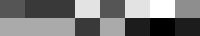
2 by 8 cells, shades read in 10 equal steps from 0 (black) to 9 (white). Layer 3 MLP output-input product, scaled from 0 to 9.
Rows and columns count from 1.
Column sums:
9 8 8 10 9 9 9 6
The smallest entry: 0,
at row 2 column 7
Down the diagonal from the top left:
3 6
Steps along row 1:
down same up down up up down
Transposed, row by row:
3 6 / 2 6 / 2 6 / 8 2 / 3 6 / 8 1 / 9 0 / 5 1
